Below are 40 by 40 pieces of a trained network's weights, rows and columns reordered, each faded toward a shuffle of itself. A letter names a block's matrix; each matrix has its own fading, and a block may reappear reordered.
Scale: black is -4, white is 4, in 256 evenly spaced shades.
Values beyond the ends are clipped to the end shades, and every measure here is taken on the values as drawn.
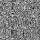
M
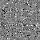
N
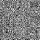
M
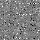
N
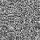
M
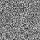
M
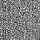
M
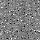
N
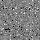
N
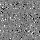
N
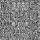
M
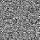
M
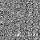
M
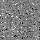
N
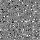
N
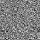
M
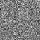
M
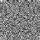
M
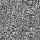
M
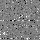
N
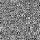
M
